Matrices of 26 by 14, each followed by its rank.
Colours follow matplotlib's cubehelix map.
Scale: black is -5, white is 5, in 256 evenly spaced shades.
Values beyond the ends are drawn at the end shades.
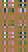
one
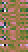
two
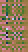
two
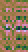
two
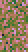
full rank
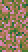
full rank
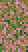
full rank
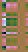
one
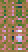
two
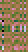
two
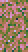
full rank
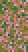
full rank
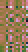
two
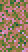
full rank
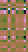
one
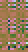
two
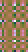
one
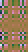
one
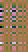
one
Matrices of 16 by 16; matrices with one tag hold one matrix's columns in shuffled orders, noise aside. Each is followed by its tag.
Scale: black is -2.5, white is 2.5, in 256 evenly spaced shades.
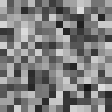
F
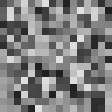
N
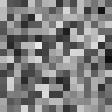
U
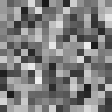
N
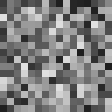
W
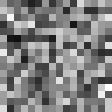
U
